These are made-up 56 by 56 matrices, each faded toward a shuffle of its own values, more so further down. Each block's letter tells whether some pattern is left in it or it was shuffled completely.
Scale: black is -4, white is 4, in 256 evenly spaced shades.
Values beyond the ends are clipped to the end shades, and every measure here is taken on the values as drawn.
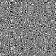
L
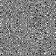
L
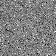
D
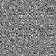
L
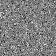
D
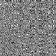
L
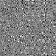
L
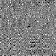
L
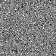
D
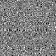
L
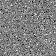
D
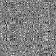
L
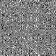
L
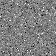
D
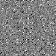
L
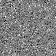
D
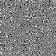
L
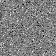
D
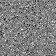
D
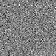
L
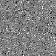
L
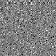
L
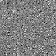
L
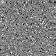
L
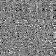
L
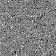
L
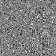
L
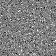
D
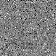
L
